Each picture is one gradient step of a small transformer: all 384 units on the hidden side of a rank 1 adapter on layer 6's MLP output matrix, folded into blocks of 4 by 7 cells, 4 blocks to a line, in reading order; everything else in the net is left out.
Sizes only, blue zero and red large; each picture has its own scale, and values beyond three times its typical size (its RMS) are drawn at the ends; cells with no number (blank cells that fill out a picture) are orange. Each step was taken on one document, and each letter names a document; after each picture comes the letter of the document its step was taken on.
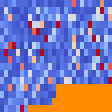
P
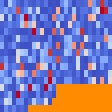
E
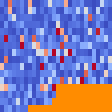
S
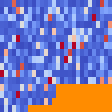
E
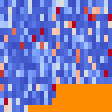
S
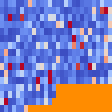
E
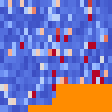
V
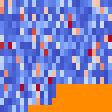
E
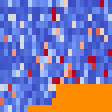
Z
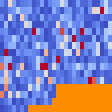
E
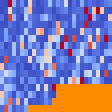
S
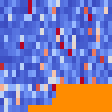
S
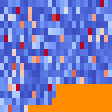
Z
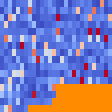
Z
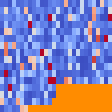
P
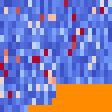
E
